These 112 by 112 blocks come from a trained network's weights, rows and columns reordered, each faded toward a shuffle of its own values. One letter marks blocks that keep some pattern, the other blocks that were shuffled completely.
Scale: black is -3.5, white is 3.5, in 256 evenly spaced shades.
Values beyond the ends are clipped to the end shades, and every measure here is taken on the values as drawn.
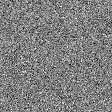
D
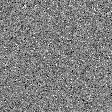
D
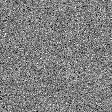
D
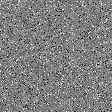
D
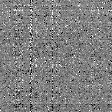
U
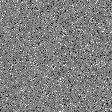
D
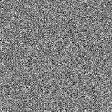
U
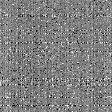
U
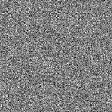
U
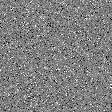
D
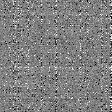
U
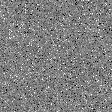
D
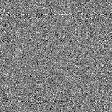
U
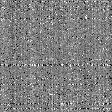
U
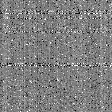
U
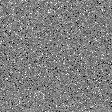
D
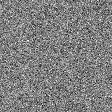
D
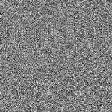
U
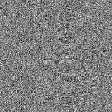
U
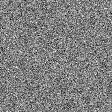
D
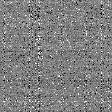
U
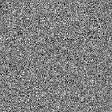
U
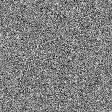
D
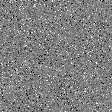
D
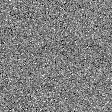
D
